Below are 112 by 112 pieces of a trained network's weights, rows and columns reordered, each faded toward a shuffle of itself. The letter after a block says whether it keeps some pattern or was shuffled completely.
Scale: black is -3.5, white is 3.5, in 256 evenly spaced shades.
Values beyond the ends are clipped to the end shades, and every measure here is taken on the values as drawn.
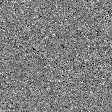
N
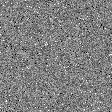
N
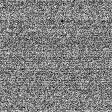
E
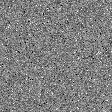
N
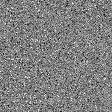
N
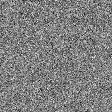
N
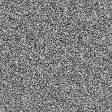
N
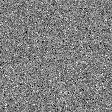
N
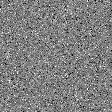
E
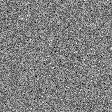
N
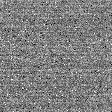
E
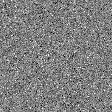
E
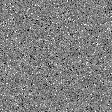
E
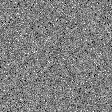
N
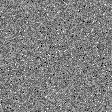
N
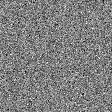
N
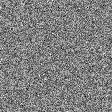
N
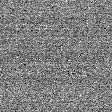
E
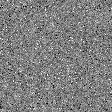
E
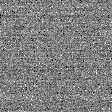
E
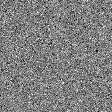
N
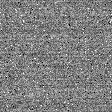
E
